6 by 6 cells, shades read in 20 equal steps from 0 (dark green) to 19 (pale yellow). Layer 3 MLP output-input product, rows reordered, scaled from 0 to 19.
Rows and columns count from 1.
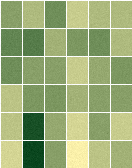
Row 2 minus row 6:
-9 6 2 -10 -6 1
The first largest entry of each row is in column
4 6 4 1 4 4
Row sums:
72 55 63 64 67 71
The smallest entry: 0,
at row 6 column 2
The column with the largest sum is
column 4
